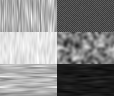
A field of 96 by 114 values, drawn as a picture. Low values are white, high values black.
It is made of 3 by 2 panels. Panel 1,1: low, streaked downward. Panel 1,2: high, checkered. Panel 2,1: very low, streaked downward, faint in contrast. Panel 2,2: middling, blotchy, strong in contrast. Panel 3,1: low, streaked across. Panel 3,2: very high, streaked across, faint in contrast.
